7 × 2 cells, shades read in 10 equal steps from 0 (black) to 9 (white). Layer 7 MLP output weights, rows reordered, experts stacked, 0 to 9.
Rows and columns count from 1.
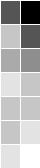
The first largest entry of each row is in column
1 1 1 1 1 2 2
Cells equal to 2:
0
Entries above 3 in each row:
0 1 2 2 2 2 2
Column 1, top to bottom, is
3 7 6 8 7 7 8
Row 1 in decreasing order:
3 0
